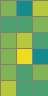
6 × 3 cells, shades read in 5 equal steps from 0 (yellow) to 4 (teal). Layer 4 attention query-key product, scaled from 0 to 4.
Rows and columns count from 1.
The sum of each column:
12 14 15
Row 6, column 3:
3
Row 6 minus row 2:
-2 0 1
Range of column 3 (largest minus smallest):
3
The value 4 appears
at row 1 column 2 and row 4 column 3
